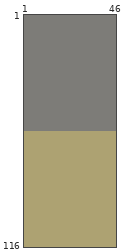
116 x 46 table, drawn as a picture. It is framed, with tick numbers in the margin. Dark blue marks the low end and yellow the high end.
The table splits into 2 rows of 1 panel. Panel 1,1: middling, flat. Panel 2,1: high, flat.
